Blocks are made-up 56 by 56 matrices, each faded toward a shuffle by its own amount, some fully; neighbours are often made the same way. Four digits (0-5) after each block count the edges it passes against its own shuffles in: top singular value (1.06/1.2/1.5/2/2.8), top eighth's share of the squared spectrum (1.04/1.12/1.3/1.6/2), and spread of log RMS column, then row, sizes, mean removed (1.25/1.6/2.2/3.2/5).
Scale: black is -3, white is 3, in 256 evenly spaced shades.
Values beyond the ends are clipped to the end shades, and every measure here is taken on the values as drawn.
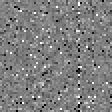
2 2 1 0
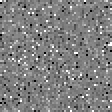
0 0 0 0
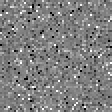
0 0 0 0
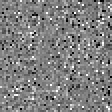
1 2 2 1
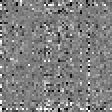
2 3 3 3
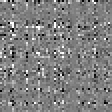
2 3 4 3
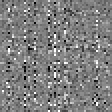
2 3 3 2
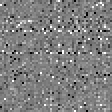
3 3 1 2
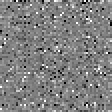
3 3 1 1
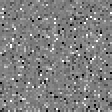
2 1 0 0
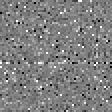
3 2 0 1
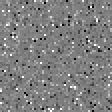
1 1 0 0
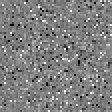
1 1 0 0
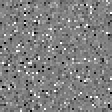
0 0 0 0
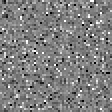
2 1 0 0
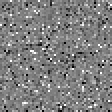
1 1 0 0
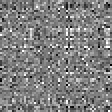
4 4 2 2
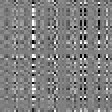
5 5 4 3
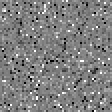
0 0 0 0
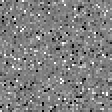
0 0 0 0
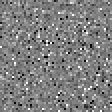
1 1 0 0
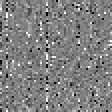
3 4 2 0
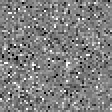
1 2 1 0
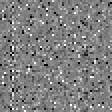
3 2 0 0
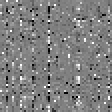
4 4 2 1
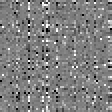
4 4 3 2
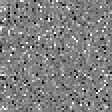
2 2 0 1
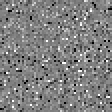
2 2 0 0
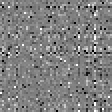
4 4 2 2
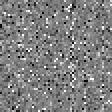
3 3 2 0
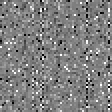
4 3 2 0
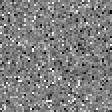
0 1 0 0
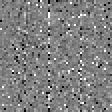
3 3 1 0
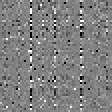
4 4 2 1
